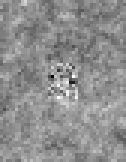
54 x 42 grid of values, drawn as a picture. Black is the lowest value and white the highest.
Histogram: heavy tails on both sides. Odd patch: rougher, in the centre. Roughest part: centre. Odd rows or columns: none.
